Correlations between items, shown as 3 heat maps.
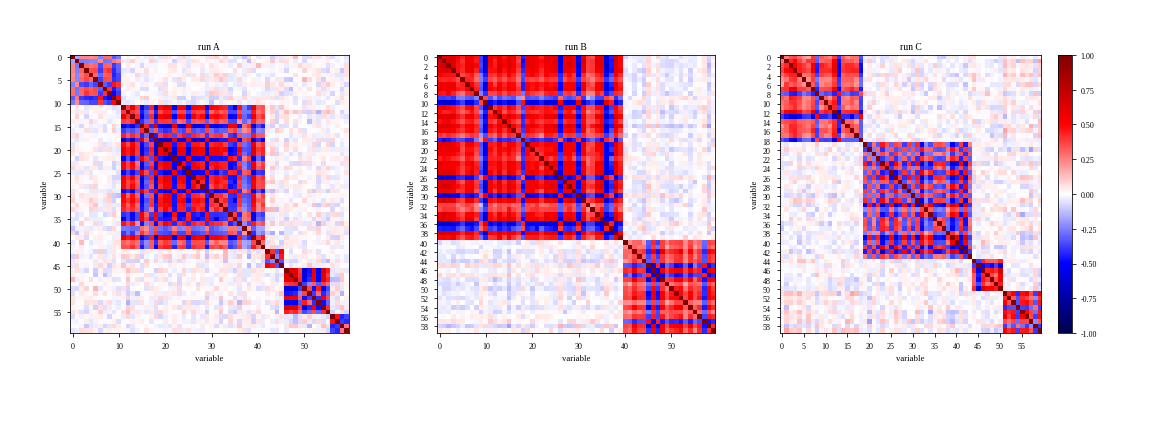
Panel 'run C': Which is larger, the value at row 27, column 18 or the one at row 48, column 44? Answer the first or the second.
the second
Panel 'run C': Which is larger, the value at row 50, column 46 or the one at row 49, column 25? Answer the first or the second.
the first
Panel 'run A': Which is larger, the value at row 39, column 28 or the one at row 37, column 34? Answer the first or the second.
the first
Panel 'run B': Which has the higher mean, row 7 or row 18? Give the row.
7
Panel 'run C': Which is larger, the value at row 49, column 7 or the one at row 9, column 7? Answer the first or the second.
the second
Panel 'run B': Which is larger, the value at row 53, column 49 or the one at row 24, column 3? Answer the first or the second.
the second
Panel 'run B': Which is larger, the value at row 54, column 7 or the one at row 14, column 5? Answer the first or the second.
the second
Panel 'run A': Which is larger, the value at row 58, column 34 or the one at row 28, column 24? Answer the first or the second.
the second
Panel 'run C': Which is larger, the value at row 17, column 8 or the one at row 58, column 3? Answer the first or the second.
the second
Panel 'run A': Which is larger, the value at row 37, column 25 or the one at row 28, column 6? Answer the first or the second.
the first
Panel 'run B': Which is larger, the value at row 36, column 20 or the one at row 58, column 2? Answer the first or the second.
the second
